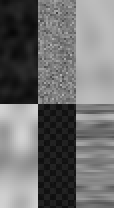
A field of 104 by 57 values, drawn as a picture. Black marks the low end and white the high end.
It is made of 2 by 3 panels. Panel 1,1: very low, blotchy, faint in contrast. Panel 1,2: middling, fine-grained. Panel 1,3: high, smooth, faint in contrast. Panel 2,1: high, smooth. Panel 2,2: very low, checkered, faint in contrast. Panel 2,3: middling, streaked across.
